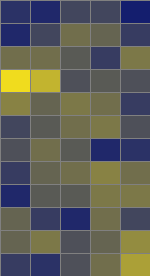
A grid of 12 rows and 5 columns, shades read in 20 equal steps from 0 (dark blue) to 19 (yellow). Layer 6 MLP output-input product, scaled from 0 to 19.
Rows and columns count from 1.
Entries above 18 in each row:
0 0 0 1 0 0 0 0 0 0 0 0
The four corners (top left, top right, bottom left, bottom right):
2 0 3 13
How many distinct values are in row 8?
4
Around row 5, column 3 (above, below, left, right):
5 8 7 8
